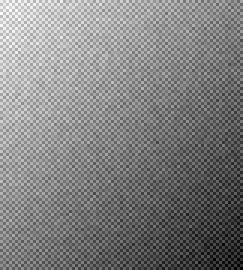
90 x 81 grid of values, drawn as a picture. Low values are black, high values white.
Ninth with the lowest average: bottom right. Slope: up to the top left. Ninth with the highest average: top left. Grain: checkered.
